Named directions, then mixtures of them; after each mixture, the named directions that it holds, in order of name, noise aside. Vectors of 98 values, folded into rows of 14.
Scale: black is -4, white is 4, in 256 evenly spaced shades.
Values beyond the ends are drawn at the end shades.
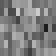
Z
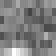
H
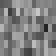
Z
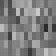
Z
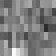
H, Z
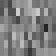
Z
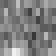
H, Z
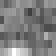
H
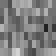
H, Z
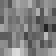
H, Z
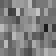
Z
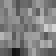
H, Z
